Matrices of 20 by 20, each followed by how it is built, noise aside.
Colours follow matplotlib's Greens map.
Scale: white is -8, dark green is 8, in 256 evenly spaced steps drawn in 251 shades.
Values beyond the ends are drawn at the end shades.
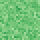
noise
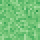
noise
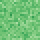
noise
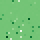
sparse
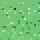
sparse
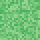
noise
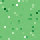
sparse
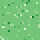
sparse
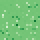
sparse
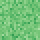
noise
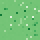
sparse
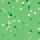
sparse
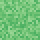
noise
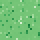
sparse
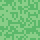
noise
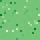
sparse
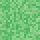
noise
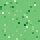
sparse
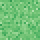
noise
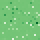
sparse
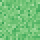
noise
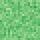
noise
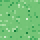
sparse
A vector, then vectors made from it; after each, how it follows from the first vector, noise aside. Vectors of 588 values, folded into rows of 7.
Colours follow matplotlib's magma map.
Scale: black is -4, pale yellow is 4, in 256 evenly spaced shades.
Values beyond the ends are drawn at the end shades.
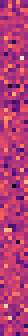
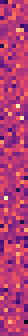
wrapped around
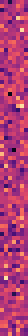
reversed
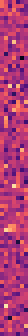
sign-scrambled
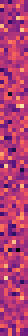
reversed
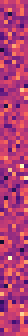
wrapped around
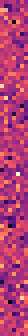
wrapped around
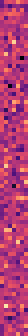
sign-scrambled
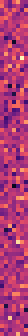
sign-scrambled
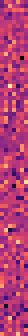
sign-scrambled
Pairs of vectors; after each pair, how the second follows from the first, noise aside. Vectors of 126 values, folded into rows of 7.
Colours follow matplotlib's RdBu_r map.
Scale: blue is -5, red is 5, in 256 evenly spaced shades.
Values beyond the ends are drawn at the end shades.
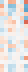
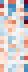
scaled up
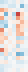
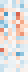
copied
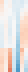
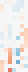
partly zeroed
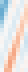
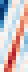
scaled up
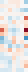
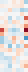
copied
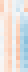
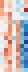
scaled up
